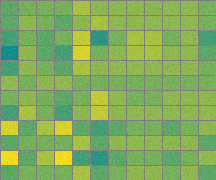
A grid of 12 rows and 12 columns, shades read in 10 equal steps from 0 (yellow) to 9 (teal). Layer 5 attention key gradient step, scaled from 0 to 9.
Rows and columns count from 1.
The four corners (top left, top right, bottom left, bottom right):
6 5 6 6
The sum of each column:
64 56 57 57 46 60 55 50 50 55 51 61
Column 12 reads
5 5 7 6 5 5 4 4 4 6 4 6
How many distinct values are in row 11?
7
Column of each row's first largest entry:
1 1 6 1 1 2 4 1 6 1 6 1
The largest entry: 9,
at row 4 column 1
